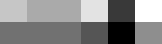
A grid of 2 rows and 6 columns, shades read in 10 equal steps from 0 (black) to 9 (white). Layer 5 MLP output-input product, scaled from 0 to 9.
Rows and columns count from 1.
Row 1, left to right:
7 6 6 8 2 9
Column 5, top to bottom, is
2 0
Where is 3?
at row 2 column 4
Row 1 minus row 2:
3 2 2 5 2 4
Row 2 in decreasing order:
5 4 4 4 3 0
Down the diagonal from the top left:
7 4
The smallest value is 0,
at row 2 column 5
